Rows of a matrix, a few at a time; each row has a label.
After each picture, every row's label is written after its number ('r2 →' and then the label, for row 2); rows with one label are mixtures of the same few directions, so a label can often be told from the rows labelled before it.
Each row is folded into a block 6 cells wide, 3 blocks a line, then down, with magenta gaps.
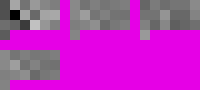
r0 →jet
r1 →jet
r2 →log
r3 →jet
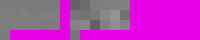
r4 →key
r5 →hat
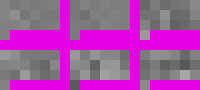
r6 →jet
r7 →jet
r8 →log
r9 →hat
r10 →log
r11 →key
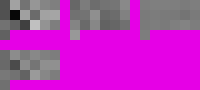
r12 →jet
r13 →log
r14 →key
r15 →jet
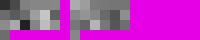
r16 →hat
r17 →hat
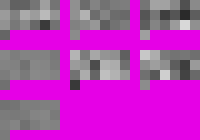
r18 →key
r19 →jet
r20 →key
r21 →log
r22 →log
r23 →hat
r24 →hat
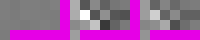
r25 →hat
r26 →jet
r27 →jet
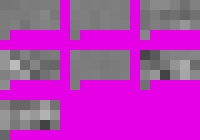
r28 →hat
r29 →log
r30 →key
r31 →jet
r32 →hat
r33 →hat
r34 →key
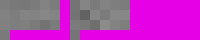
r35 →key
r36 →jet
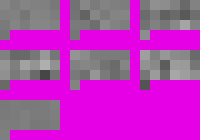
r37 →log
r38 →jet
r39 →key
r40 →key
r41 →hat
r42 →log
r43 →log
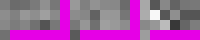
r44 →key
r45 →log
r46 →jet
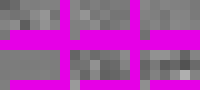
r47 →hat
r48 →jet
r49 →log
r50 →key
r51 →log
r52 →key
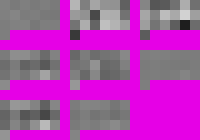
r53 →jet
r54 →log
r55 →key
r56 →key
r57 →log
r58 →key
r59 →key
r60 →key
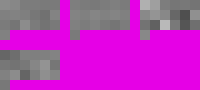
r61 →hat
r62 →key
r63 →hat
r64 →hat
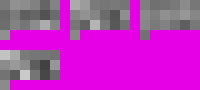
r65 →key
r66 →hat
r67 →key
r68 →hat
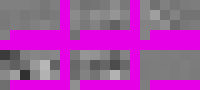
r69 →key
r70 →key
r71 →jet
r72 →hat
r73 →key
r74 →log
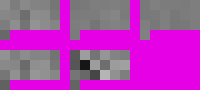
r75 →log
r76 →hat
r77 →log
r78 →log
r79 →jet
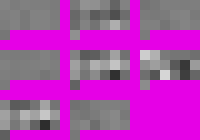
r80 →log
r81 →key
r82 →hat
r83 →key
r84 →key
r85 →hat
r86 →key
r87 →hat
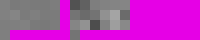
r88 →jet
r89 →hat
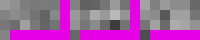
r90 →hat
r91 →key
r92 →log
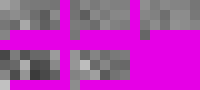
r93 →hat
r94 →jet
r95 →log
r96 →log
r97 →jet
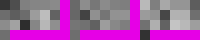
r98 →hat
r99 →jet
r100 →log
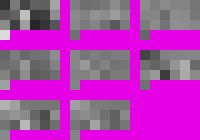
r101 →log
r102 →key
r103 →log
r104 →log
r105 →jet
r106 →hat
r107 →hat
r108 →hat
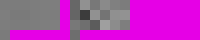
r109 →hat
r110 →jet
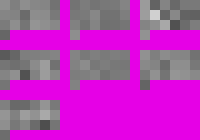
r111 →log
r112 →log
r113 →jet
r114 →hat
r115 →jet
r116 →log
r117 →key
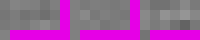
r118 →key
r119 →jet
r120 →key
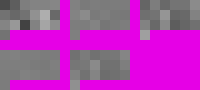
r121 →hat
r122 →jet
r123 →log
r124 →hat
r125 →log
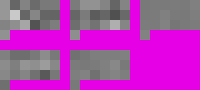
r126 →jet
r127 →key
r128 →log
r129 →key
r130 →hat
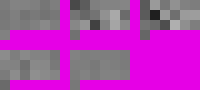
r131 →key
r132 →hat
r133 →jet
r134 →log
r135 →log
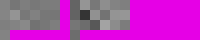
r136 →jet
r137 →jet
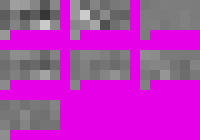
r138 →key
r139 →jet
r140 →hat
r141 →key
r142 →key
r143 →hat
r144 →log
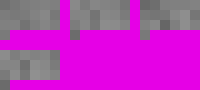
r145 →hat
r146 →log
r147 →hat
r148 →log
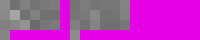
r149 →jet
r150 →log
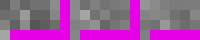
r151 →log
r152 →jet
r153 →hat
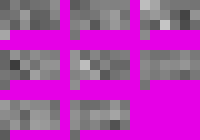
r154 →log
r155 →hat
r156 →hat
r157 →jet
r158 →jet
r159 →key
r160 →log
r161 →key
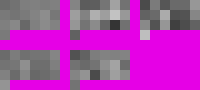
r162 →hat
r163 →key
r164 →log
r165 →log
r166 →hat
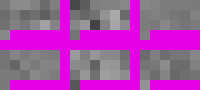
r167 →key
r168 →hat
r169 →hat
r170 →jet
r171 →log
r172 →log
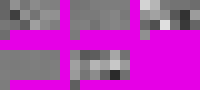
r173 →jet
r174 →hat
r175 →hat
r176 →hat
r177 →key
